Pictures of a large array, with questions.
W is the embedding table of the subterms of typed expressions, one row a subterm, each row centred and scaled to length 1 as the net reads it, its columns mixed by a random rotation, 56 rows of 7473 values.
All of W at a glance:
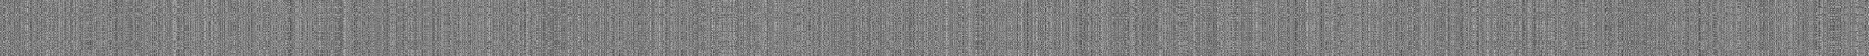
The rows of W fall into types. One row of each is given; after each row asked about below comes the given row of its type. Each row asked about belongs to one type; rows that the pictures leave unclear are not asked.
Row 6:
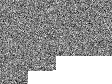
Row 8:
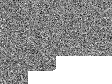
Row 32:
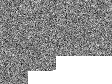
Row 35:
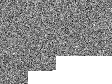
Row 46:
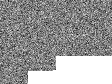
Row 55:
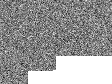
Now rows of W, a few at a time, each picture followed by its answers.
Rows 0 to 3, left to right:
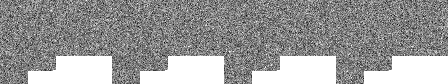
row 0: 32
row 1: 8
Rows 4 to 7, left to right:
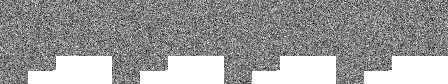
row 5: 46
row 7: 35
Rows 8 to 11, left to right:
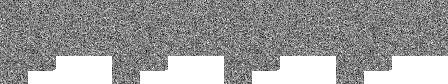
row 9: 46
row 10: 8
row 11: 46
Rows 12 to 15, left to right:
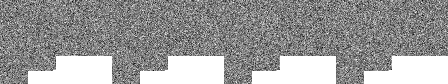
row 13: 55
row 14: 35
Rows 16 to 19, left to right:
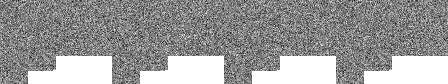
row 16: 55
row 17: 46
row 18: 32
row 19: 55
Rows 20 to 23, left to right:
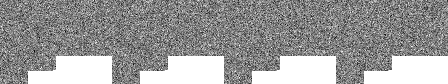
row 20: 46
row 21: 32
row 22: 8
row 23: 35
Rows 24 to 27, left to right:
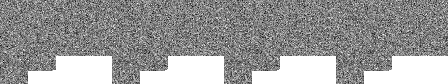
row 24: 35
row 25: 8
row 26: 8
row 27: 8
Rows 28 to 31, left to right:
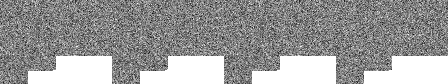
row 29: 8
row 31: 46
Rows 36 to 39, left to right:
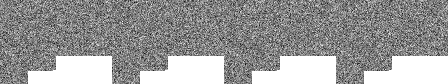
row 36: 32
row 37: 55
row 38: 32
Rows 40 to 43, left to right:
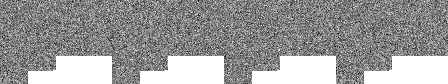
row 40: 55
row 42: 6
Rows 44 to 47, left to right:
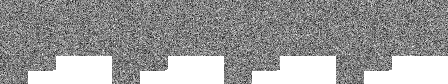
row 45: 8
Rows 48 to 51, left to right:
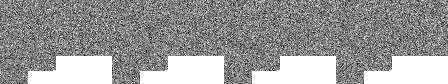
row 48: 6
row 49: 46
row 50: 32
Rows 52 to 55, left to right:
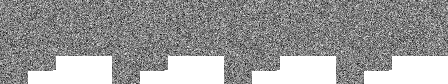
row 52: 32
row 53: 35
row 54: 32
